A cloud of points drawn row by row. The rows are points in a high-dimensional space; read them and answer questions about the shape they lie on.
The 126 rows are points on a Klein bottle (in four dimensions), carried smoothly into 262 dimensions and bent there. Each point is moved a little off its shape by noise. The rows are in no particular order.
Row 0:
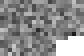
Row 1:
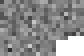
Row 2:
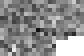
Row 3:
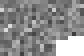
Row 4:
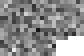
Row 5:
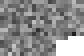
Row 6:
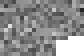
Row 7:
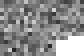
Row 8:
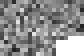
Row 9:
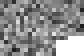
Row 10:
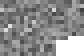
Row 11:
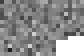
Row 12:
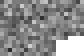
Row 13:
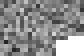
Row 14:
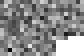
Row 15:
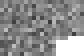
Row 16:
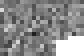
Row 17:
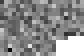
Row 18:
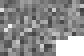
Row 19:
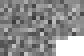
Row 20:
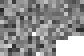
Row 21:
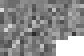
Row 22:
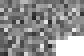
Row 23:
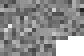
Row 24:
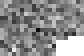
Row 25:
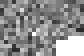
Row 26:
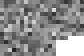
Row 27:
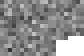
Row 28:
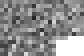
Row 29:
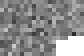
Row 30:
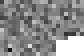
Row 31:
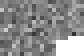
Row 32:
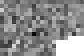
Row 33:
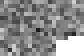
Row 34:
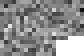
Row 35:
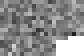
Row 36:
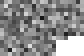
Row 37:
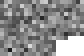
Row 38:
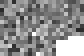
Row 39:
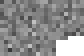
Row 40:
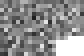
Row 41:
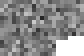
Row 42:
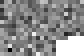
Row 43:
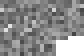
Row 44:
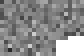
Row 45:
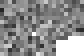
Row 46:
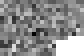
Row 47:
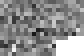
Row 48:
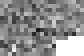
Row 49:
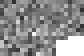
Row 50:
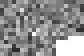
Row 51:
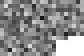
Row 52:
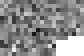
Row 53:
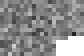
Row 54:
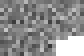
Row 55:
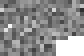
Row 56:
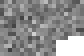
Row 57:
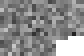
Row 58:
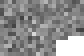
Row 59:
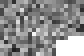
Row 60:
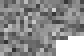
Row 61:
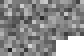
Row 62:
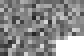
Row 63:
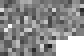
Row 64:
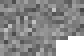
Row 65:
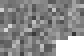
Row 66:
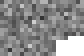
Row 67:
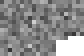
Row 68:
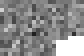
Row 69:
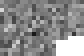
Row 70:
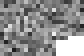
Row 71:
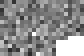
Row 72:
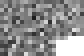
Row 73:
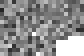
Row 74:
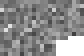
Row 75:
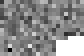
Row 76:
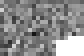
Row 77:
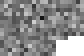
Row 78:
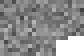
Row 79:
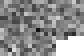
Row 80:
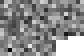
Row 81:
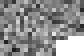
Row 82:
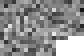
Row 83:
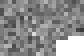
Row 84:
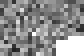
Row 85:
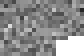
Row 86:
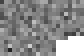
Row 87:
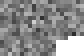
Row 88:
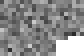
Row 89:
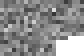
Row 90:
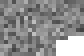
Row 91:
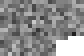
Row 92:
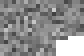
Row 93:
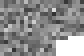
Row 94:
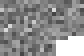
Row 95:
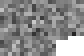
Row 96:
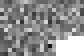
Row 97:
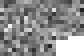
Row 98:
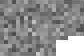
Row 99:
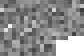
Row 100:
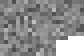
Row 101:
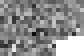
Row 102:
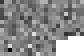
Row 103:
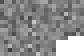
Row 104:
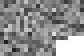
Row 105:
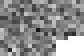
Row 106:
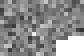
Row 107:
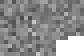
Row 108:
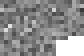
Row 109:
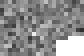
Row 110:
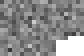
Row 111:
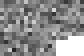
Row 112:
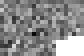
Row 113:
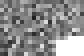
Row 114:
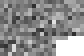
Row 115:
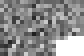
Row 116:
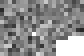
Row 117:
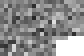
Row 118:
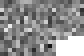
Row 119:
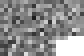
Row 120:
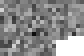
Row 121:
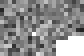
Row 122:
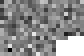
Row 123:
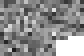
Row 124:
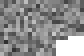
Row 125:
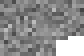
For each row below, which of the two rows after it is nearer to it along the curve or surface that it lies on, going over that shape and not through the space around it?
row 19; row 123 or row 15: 15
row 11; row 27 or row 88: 88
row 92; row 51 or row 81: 81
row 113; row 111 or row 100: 111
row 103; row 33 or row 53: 33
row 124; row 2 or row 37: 37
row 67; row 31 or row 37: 37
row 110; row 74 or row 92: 92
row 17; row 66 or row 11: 11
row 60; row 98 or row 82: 98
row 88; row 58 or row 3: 58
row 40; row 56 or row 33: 33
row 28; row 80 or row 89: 89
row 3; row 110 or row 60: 60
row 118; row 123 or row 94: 123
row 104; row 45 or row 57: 45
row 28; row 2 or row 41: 2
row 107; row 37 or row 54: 37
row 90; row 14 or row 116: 116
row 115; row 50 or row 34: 34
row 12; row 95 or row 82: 95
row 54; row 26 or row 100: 26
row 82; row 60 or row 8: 8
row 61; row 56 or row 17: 56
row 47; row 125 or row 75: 75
